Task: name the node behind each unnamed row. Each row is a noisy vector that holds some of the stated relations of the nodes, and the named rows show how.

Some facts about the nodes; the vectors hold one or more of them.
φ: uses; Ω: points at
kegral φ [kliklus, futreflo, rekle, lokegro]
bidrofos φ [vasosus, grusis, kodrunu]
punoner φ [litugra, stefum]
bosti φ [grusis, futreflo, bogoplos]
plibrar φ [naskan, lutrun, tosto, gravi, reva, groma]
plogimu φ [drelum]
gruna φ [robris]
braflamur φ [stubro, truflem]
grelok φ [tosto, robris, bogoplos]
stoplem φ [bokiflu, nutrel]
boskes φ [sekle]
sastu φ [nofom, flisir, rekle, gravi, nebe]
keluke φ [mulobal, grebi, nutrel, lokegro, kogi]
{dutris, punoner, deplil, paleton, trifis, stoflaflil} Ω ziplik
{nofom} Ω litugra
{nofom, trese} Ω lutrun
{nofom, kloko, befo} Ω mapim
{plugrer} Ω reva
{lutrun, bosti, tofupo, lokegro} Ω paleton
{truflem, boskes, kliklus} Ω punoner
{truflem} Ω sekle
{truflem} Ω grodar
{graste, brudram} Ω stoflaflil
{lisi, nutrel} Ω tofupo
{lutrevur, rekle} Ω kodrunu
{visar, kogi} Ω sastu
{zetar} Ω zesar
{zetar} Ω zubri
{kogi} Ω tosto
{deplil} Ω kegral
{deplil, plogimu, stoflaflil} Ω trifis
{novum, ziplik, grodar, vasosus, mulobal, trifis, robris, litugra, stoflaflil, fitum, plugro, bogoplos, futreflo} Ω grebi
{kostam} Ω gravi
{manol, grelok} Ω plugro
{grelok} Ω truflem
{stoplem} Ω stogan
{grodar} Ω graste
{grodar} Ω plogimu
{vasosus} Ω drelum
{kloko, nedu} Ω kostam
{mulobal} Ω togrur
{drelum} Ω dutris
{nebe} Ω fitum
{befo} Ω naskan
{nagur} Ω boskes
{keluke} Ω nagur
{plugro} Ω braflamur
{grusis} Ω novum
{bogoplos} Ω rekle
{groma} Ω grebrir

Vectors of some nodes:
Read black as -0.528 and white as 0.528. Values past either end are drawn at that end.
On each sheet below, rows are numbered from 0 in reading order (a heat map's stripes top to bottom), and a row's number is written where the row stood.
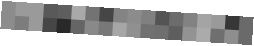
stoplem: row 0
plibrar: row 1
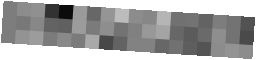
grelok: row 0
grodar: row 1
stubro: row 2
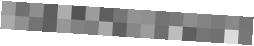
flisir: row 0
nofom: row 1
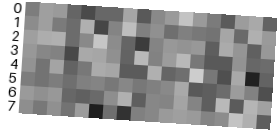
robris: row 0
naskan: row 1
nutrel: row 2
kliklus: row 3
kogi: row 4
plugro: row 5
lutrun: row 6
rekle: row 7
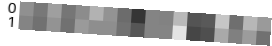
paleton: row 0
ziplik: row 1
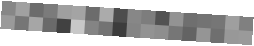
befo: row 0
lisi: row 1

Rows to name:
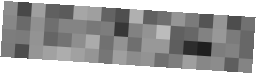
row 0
visar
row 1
drelum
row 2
truflem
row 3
stefum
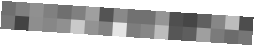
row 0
braflamur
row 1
punoner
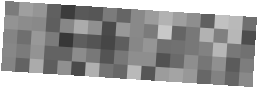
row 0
bogoplos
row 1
kegral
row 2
lutrevur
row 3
plugrer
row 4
tosto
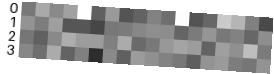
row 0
grebi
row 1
groma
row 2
litugra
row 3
reva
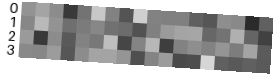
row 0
keluke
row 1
mulobal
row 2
sastu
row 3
zetar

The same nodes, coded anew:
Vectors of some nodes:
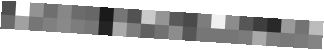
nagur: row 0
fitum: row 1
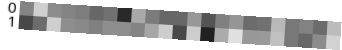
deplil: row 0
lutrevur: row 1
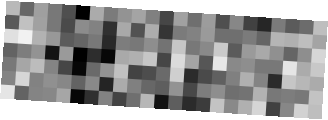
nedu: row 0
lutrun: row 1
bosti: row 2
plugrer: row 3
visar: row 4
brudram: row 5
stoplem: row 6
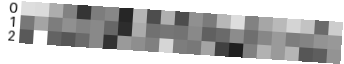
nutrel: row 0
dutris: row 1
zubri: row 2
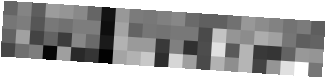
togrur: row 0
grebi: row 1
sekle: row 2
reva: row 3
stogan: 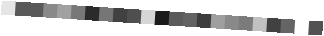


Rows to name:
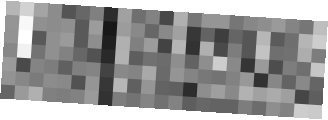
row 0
trese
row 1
grelok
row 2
robris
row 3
kliklus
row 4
mapim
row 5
bokiflu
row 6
plibrar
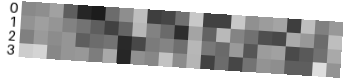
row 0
kogi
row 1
nofom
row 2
bidrofos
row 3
gruna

